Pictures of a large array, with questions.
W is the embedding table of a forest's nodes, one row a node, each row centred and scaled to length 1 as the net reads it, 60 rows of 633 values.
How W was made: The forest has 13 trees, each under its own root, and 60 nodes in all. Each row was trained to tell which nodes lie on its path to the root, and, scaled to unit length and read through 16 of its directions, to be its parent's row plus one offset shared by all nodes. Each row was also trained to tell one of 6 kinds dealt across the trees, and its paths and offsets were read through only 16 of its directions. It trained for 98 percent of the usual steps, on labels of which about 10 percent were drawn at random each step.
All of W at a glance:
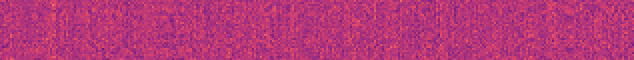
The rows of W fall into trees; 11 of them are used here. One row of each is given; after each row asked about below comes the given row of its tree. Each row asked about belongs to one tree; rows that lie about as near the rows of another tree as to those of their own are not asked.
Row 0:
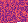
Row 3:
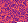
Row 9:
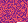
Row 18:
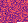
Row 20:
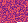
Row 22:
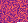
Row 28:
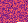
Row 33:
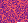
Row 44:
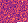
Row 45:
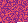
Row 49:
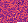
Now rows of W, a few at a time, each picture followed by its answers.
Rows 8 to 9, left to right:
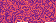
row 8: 33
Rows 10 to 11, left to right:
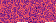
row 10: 22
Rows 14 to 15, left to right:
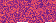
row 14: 18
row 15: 18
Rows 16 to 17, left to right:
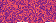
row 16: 33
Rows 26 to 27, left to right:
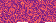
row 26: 18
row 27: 3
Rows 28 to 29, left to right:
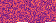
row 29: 18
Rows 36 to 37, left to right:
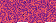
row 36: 22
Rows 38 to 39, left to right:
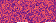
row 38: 3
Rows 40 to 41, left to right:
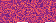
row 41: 9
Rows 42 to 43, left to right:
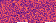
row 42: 3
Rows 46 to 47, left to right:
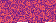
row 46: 3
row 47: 3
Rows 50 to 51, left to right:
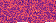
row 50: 49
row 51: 28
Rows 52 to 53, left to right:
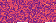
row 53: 44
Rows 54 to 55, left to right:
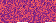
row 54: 22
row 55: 18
